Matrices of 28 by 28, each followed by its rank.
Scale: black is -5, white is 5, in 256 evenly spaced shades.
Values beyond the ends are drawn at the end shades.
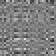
three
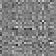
five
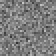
full rank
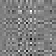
two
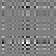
one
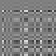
one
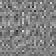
five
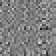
five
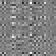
three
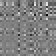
two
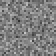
full rank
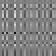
one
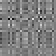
two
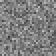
full rank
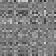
three
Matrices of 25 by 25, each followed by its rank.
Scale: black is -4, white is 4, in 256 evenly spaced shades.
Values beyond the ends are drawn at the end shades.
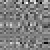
three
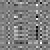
two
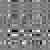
two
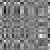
two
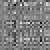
three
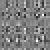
three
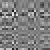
two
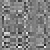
three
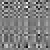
two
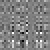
two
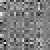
three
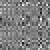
three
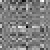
three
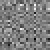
three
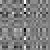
two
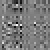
three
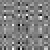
two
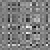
two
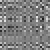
two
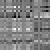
two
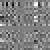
three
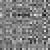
three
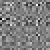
three
